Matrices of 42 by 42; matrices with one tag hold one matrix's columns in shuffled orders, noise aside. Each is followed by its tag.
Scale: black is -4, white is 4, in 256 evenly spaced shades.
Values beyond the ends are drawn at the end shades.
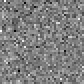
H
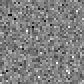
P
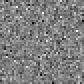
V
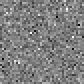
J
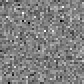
V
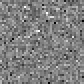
V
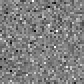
H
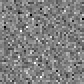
P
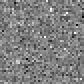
J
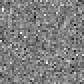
J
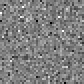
V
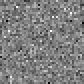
V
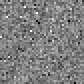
V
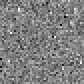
J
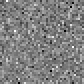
H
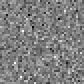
P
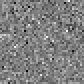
H
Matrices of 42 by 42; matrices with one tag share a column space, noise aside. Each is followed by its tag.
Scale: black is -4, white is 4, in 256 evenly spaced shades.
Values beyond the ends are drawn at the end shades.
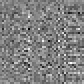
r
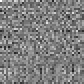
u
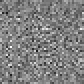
r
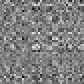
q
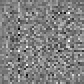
r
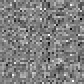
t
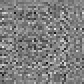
r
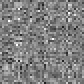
t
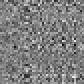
q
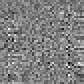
r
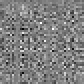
r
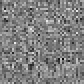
t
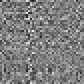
u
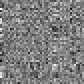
t
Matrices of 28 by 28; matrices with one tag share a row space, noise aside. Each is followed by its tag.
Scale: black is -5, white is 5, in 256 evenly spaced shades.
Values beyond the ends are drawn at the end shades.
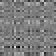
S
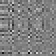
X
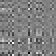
X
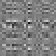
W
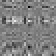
W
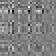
X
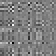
X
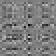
W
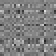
S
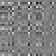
X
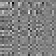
X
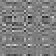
W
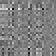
X
